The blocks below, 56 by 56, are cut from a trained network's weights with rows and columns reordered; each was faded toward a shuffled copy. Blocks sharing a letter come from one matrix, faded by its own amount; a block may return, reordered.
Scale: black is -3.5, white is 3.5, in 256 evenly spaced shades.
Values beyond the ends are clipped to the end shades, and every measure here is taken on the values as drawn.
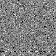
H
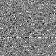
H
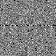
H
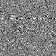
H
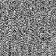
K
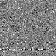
H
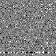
H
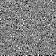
H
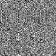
K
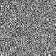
K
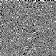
H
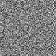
K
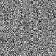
K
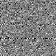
H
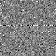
H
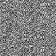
K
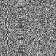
K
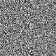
K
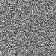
K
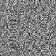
K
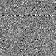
H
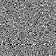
H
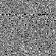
H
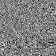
H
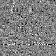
H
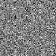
K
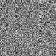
K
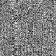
K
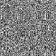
K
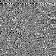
H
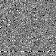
H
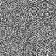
K
